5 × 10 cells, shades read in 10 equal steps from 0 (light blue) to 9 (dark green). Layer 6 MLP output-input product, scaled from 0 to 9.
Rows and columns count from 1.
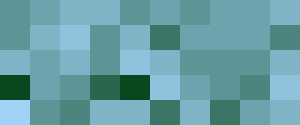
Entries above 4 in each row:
0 2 0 4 3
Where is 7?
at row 4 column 4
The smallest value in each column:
0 2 1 2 1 1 2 3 3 1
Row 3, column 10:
2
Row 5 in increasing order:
0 2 2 2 2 3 4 5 6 6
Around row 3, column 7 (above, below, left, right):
3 3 2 4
